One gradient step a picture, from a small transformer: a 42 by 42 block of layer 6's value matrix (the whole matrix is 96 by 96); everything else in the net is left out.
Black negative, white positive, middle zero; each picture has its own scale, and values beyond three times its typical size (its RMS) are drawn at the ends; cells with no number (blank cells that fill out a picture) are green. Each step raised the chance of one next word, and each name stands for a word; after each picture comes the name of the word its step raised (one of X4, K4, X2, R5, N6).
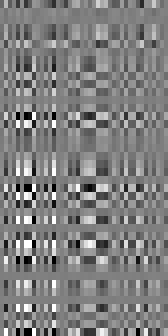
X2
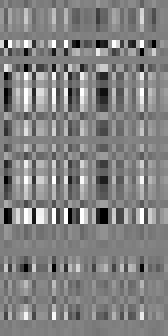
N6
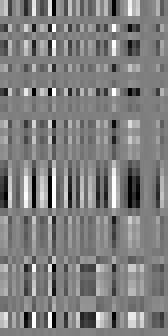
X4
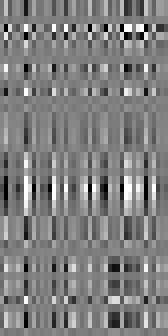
X4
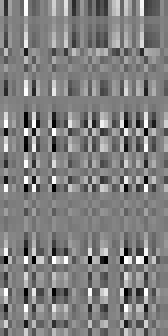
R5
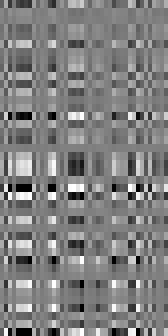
X2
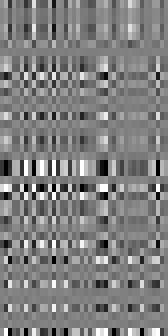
X2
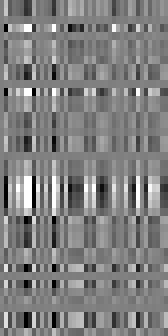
X4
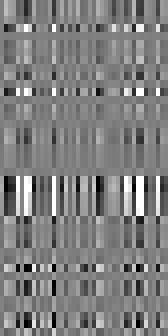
X4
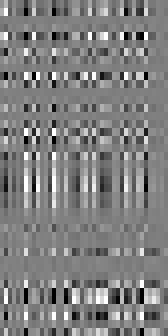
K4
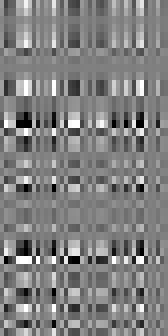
R5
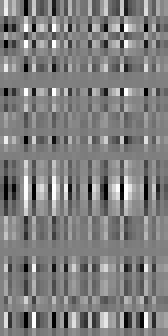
X4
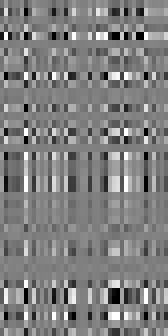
K4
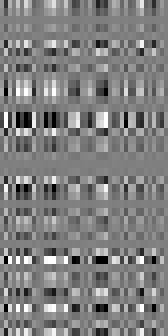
R5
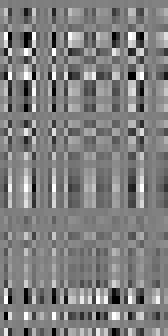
K4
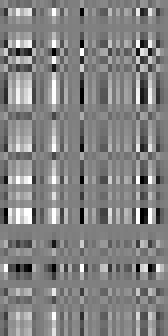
N6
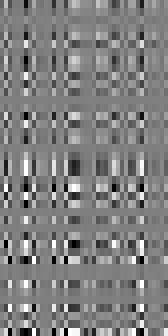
X2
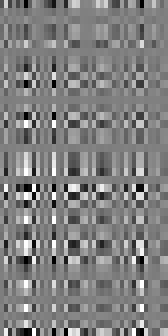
X2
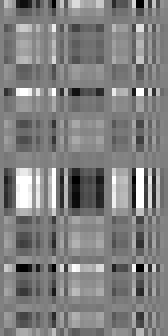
X4
